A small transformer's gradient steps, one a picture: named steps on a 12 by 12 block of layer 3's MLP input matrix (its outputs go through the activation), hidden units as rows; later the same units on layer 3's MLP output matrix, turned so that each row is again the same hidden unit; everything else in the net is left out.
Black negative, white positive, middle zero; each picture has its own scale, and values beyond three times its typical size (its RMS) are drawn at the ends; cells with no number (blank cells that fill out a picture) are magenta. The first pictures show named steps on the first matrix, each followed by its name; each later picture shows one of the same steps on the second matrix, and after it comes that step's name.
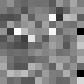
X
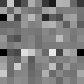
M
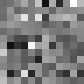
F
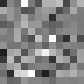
M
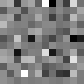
M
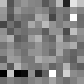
F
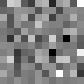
M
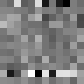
F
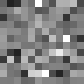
M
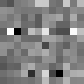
X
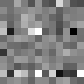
X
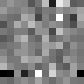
F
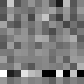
F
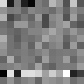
F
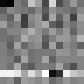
F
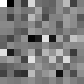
M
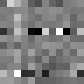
X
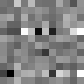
X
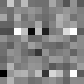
X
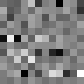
M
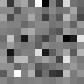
M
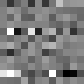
X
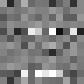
X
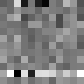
F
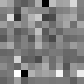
F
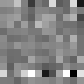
F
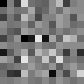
M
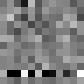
F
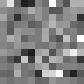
M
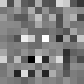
M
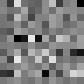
M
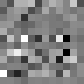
M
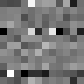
X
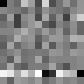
F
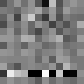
F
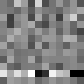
F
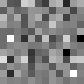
M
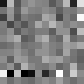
F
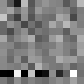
F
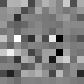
M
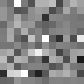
M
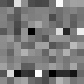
X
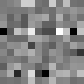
X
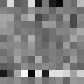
F
